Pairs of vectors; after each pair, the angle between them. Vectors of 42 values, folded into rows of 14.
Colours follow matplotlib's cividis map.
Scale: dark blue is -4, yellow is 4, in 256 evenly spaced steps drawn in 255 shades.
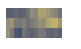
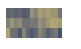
nearly parallel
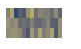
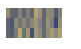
orthogonal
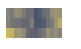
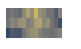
nearly opposite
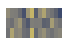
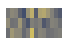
nearly parallel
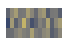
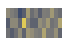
partly aligned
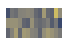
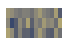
partly opposed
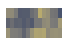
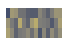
orthogonal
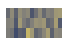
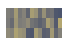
nearly opposite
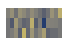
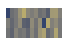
partly aligned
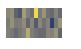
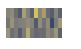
nearly parallel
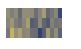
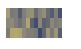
nearly parallel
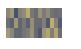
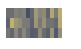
partly opposed
